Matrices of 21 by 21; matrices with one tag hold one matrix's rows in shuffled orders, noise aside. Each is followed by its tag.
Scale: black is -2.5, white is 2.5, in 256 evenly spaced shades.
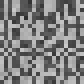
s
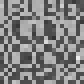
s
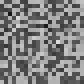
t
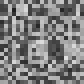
t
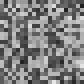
t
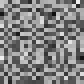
s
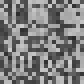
t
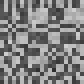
t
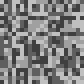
t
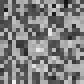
t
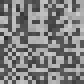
t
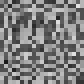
s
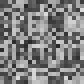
t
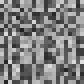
s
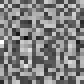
s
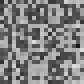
t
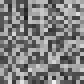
t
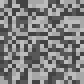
t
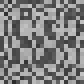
s
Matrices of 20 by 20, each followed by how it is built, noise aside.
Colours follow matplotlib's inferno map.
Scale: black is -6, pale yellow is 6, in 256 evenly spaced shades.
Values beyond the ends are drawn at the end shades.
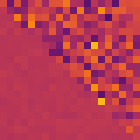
upper triangular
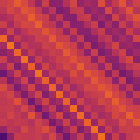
Toeplitz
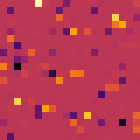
sparse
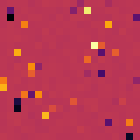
sparse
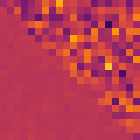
upper triangular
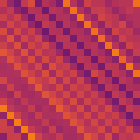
Toeplitz
